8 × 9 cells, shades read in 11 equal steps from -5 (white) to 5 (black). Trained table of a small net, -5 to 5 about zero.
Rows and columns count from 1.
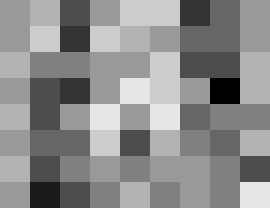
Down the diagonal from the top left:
-1 -3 0 -1 -1 -2 -1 0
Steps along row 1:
down up down down same up down down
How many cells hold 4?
1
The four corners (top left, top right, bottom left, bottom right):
-1 -1 -1 -4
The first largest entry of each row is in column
7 3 7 8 2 5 2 2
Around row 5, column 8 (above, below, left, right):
5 1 1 0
